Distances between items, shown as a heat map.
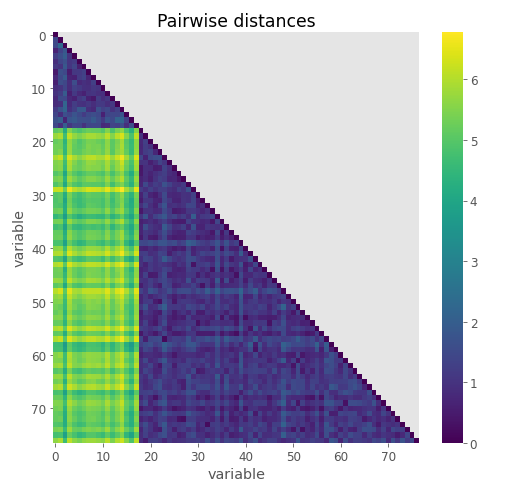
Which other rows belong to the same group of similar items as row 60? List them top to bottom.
18, 19, 20, 21, 22, 23, 24, 25, 26, 27, 28, 29, 30, 31, 32, 33, 34, 35, 36, 37, 38, 39, 40, 41, 42, 43, 44, 45, 46, 47, 48, 49, 50, 51, 52, 53, 54, 55, 56, 57, 58, 59, 61, 62, 63, 64, 65, 66, 67, 68, 69, 70, 71, 72, 73, 74, 75, 76
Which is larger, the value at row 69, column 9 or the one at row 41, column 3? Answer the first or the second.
the second
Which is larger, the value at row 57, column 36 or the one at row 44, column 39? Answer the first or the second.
the first
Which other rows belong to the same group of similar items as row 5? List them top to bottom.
0, 1, 2, 3, 4, 6, 7, 8, 9, 10, 11, 12, 13, 14, 15, 16, 17
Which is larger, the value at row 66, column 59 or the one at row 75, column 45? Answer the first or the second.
the first
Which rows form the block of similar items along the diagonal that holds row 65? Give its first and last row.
18 to 76
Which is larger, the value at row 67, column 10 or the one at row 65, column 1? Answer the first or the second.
the second
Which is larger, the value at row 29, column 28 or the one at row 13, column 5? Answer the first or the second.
the first
